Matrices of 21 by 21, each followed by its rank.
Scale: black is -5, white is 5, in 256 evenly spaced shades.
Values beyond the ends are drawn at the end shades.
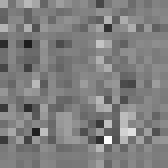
three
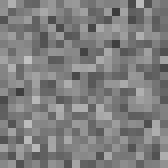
full rank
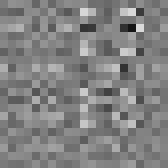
three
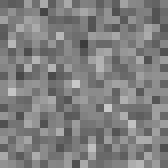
full rank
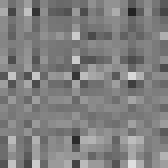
two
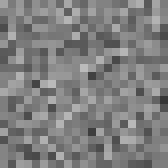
full rank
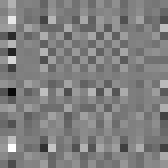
two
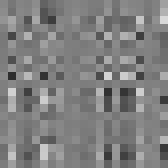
two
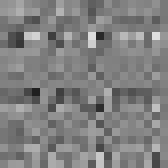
three
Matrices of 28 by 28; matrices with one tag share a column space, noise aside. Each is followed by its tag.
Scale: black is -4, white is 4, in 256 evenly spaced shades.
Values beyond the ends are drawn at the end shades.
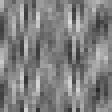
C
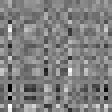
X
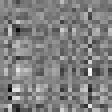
X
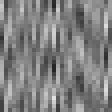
C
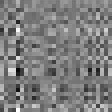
X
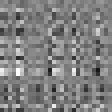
X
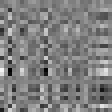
X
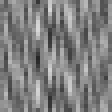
C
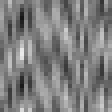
C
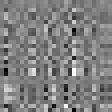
X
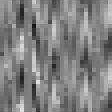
C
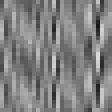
C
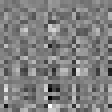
X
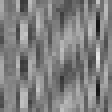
C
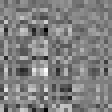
X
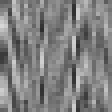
C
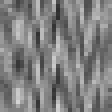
C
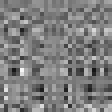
X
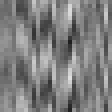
C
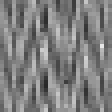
C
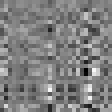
X
